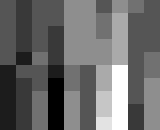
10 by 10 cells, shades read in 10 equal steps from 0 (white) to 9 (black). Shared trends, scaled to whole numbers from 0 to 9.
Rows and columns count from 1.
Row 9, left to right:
8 7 5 9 4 6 2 0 7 4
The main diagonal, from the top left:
6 7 6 7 4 6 3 0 7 4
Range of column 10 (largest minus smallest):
2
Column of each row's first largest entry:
2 2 2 2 2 1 4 4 4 4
